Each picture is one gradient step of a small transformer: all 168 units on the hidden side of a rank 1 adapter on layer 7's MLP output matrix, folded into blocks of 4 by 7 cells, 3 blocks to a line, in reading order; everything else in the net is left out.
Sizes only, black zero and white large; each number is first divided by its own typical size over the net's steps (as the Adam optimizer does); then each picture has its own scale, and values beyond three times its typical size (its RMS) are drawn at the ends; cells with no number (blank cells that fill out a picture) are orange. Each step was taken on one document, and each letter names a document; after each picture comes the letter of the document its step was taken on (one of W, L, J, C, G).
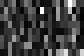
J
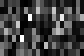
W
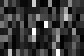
W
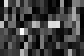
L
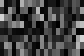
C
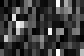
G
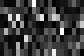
C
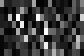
C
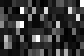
G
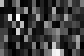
W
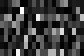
C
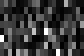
W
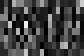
L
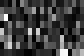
J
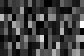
C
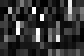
G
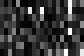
J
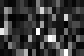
J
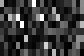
C
